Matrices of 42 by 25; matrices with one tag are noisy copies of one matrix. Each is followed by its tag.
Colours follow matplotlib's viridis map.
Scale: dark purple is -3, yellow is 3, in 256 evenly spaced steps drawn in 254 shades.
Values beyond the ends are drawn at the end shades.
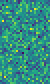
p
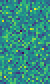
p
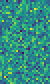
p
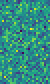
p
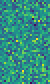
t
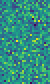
t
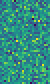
t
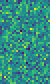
p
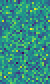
p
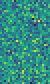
t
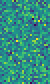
t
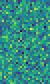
p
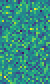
p
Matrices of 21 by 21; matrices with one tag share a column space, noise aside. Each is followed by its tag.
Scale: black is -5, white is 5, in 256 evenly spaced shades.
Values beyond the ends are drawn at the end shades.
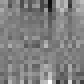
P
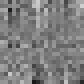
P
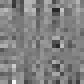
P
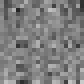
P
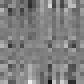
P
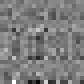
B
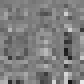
B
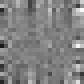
P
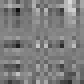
P
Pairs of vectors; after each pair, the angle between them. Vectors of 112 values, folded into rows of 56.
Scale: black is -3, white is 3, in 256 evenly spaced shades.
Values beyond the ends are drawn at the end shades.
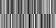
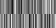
nearly parallel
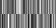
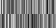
partly aligned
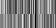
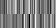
nearly opposite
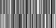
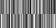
partly aligned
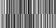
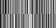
nearly opposite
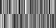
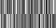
partly aligned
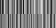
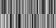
orthogonal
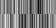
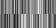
nearly opposite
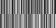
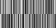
partly opposed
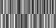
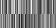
orthogonal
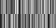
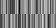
nearly parallel
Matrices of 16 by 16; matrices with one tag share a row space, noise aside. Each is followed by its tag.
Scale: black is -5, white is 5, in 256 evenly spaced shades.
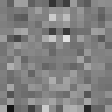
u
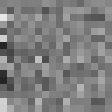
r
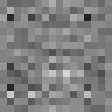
u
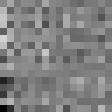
r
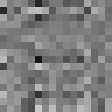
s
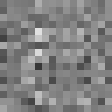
s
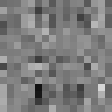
s
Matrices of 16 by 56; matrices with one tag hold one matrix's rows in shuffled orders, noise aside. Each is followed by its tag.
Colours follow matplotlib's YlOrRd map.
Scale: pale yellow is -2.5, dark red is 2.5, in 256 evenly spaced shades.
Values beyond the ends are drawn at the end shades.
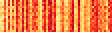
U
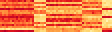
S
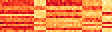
S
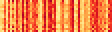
U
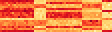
S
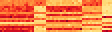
S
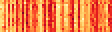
U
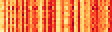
U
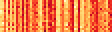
U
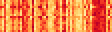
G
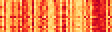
G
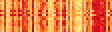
G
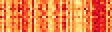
G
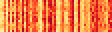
U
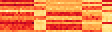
S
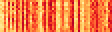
U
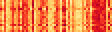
G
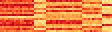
S
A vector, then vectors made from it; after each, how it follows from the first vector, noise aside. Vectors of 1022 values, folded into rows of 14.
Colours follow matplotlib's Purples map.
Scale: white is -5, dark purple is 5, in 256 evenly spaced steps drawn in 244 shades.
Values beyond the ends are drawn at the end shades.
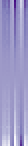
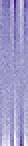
copied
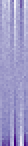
negated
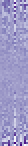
sign-scrambled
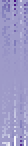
partly zeroed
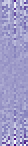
sign-scrambled
